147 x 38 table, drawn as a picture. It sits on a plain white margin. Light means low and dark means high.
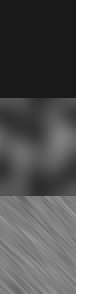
It is made of 3 by 1 panels. Panel 1,1: very high, flat. Panel 2,1: high, smooth. Panel 3,1: middling, slanting down to the right, faint in contrast.
